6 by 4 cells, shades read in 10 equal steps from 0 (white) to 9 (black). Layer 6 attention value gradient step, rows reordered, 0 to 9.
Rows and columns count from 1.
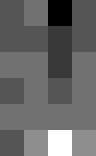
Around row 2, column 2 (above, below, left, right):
5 5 6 7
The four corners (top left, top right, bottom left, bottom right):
6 6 6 4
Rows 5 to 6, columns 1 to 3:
5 5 5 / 6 4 0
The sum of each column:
34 30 34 31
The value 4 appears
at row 6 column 2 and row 6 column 4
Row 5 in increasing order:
5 5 5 5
